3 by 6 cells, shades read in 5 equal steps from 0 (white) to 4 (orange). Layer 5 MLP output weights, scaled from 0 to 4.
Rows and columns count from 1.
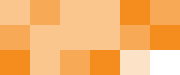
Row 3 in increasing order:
0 1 2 3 4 4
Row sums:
16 16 14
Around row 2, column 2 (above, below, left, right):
3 2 3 2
